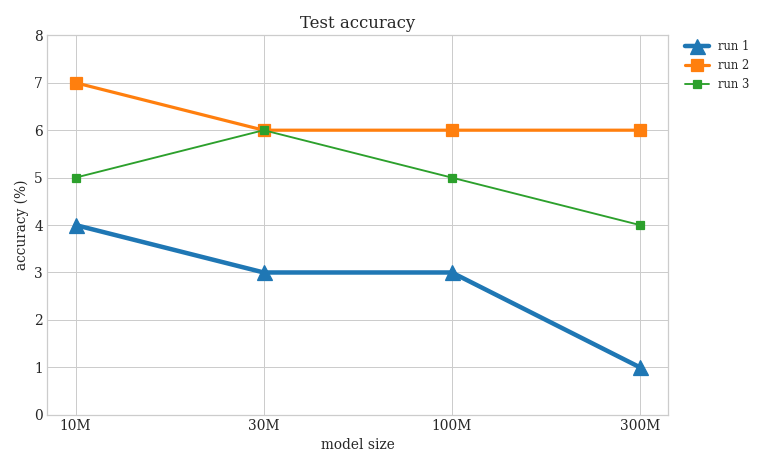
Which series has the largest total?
run 2
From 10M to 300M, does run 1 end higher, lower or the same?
lower
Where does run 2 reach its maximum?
10M
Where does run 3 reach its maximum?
30M
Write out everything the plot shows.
Title: Test accuracy
x-axis: model size, ticks 10M 30M 100M 300M
y-axis: accuracy (%), ticks 0 1 2 3 4 5 6 7 8
Legend: run 1, run 2, run 3
Values:
run 1: 4 3 3 1
run 2: 7 6 6 6
run 3: 5 6 5 4
